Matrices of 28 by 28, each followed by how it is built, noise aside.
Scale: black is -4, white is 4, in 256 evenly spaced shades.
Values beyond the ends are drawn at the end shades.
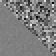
upper triangular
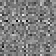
low rank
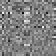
low rank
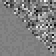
upper triangular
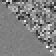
upper triangular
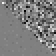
upper triangular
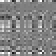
low rank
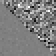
upper triangular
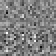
low rank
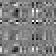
low rank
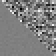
upper triangular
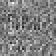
low rank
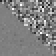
upper triangular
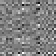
low rank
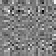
low rank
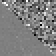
upper triangular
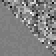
upper triangular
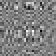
low rank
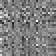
low rank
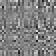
low rank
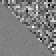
upper triangular
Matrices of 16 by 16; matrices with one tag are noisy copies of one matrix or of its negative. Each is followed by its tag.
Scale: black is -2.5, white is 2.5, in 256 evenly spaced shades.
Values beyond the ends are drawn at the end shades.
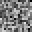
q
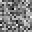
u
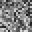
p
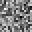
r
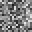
u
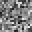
q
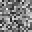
u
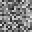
u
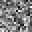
p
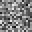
u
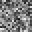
p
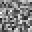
q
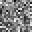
p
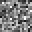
q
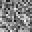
p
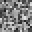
q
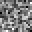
q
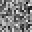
r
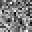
p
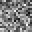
p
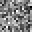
r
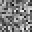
r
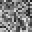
p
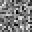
r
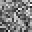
p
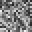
p
